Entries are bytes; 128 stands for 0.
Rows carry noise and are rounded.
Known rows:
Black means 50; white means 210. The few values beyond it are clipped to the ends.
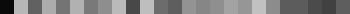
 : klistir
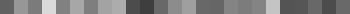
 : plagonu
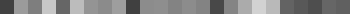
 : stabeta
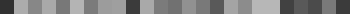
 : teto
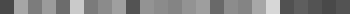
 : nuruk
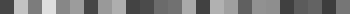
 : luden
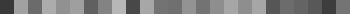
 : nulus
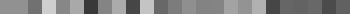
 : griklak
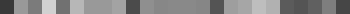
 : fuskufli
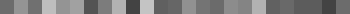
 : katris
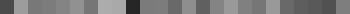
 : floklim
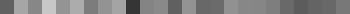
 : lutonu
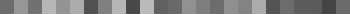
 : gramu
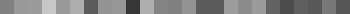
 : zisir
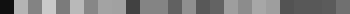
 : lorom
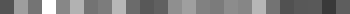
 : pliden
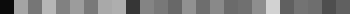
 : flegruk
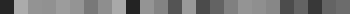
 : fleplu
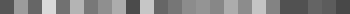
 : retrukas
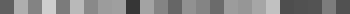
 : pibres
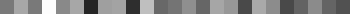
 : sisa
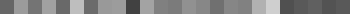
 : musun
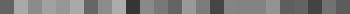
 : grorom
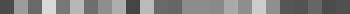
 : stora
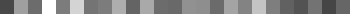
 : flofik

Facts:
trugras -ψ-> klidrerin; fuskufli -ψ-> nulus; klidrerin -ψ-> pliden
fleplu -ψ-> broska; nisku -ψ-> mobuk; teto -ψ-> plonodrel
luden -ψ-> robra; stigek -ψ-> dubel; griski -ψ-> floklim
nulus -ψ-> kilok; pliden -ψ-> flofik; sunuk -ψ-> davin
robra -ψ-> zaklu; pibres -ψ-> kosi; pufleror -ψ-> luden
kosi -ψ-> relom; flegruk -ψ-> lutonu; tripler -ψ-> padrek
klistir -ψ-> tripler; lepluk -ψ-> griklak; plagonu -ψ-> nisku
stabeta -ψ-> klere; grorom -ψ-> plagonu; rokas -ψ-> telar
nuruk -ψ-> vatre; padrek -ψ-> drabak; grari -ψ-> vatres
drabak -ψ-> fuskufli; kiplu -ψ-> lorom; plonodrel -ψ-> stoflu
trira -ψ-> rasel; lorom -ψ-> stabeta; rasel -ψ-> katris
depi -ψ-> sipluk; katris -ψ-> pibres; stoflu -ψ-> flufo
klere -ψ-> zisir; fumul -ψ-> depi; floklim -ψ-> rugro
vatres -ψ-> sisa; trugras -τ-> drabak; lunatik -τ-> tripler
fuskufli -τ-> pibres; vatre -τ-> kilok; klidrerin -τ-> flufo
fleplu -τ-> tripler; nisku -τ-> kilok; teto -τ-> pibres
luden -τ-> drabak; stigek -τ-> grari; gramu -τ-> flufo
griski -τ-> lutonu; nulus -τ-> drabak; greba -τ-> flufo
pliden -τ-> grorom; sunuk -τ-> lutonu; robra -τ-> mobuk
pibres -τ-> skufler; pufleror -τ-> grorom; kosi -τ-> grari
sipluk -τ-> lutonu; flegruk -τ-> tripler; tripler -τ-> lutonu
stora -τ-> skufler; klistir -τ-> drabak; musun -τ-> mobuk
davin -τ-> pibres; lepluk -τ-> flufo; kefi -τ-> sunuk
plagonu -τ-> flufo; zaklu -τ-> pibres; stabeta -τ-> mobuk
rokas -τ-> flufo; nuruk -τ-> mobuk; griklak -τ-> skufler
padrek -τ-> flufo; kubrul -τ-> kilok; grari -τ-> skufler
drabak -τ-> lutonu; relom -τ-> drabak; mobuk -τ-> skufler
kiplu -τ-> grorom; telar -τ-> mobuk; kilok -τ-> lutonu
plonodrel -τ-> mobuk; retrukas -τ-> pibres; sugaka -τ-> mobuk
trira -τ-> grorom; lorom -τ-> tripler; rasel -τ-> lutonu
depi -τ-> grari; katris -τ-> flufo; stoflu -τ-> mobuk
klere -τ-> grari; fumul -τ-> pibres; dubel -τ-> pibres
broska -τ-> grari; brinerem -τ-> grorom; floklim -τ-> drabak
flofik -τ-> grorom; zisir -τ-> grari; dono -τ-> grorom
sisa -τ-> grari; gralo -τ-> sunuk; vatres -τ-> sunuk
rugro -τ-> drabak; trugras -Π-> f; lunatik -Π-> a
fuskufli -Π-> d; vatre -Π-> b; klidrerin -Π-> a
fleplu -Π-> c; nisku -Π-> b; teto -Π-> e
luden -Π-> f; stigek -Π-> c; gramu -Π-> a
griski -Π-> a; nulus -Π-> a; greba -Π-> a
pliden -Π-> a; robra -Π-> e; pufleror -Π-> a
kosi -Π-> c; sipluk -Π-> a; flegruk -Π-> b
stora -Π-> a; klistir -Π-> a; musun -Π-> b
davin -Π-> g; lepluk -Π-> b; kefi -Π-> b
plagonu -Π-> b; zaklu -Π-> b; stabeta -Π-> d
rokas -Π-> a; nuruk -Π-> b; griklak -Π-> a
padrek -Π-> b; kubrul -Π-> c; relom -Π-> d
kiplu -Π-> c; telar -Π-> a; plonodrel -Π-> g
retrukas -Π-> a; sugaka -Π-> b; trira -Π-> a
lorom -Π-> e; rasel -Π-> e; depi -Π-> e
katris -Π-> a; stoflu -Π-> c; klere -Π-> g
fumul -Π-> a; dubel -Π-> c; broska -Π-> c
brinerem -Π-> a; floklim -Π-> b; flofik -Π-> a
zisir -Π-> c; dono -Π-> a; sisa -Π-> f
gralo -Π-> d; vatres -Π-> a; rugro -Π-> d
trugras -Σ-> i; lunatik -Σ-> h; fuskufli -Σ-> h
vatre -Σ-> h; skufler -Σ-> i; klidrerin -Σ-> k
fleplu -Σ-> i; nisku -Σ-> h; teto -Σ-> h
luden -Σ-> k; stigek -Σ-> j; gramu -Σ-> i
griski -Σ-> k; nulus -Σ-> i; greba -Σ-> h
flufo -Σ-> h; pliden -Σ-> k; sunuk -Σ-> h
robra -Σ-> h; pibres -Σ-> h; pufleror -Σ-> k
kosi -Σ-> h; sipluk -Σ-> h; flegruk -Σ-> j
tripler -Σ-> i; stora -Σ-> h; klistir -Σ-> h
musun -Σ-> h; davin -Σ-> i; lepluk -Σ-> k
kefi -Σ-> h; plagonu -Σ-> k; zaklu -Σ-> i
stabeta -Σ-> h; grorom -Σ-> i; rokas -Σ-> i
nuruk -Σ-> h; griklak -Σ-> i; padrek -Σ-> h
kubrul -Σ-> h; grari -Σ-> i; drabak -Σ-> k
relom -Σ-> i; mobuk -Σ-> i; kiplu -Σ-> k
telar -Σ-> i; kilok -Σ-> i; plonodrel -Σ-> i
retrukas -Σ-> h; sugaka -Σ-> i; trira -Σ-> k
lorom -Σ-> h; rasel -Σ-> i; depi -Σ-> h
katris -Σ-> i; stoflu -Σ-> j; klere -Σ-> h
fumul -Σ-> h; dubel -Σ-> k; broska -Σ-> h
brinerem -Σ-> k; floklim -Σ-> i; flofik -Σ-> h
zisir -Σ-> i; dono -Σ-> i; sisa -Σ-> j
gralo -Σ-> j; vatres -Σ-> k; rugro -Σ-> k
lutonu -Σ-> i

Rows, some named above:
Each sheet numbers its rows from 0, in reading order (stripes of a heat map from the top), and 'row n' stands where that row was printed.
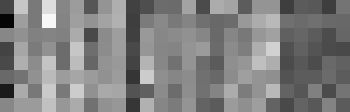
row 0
luden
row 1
gralo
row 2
sugaka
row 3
nuruk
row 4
robra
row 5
davin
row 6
vatre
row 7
zisir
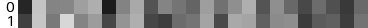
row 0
trugras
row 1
luden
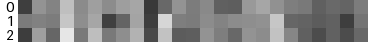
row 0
relom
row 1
telar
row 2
greba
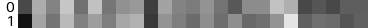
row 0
robra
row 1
flegruk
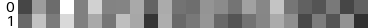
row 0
flofik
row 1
stigek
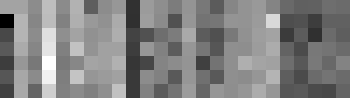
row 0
mobuk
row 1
sunuk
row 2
kiplu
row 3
flufo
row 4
rugro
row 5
flufo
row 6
griski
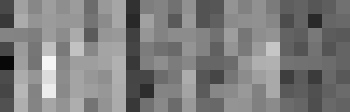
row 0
rasel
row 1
fleplu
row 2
zaklu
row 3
padrek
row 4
gralo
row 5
kiplu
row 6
drabak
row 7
tripler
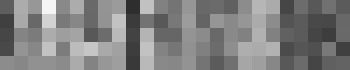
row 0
stoflu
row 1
griski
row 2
rokas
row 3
klere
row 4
plonodrel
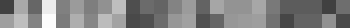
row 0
vatres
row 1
dubel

